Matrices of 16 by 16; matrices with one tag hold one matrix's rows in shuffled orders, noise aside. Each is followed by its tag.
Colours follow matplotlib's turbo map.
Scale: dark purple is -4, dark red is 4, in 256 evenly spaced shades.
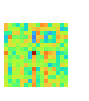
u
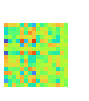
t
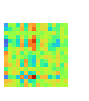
t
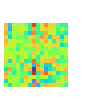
u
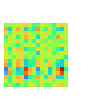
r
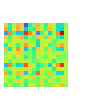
r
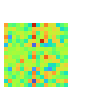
u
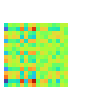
t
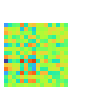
t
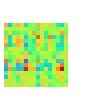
r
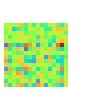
r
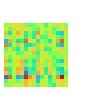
r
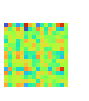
r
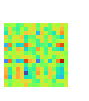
r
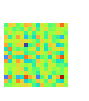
r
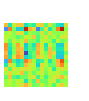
r
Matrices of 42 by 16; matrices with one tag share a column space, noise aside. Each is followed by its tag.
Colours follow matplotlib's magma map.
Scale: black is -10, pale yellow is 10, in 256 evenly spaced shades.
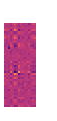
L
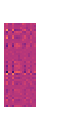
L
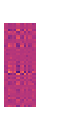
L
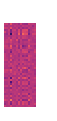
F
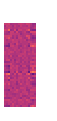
L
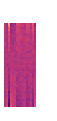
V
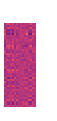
F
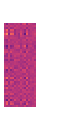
F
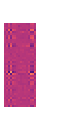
L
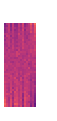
V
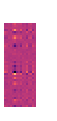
L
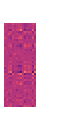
L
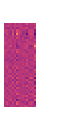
F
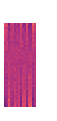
V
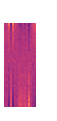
V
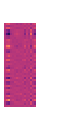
F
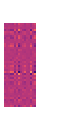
L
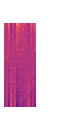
V
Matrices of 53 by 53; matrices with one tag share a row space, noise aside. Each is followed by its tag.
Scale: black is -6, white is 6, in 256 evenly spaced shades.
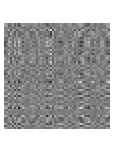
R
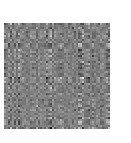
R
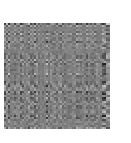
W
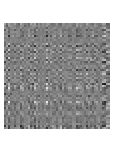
W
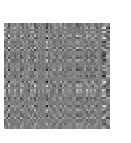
W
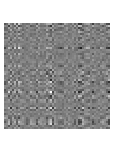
R
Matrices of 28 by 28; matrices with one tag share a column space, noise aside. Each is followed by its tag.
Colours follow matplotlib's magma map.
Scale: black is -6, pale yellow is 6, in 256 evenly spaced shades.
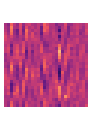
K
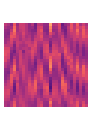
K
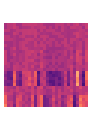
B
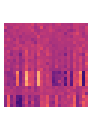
B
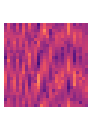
K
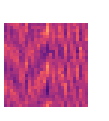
K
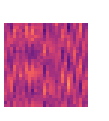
K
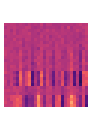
B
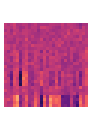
B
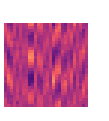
K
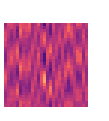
K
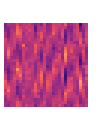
K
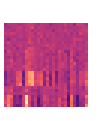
B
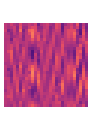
K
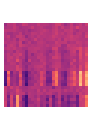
B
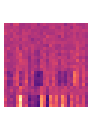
B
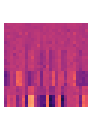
B
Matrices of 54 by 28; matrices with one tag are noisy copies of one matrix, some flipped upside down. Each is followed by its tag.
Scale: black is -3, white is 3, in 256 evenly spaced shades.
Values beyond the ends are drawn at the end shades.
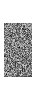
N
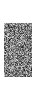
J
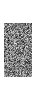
J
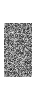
J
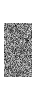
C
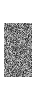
C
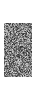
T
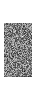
N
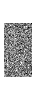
J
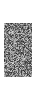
J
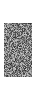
N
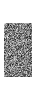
J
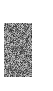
C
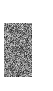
C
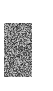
T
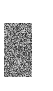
T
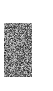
J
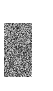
T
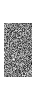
N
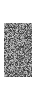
J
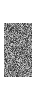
C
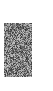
C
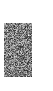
J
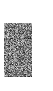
J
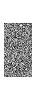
N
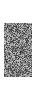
C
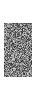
N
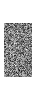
J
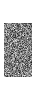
N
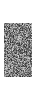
T
